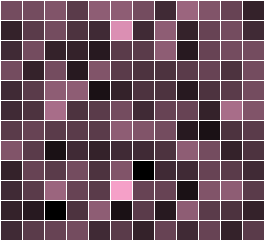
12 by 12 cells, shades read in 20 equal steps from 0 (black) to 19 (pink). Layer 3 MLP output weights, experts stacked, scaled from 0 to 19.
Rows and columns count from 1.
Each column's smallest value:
4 3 0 3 2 2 0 3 2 2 4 4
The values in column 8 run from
3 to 11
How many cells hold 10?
8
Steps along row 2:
up up down down up down up down up up down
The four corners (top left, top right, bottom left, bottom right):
9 4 5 7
